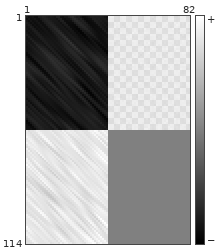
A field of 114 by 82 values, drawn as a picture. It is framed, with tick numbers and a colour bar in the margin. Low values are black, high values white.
It is made of 2 by 2 panels. Panel 1,1: very low, slanting down to the right, faint in contrast. Panel 1,2: very high, checkered, faint in contrast. Panel 2,1: very high, slanting down to the right, faint in contrast. Panel 2,2: middling, flat.
